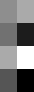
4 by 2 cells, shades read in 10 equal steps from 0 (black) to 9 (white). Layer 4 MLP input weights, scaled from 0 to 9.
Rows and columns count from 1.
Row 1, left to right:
5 6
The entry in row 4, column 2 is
0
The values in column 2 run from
0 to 9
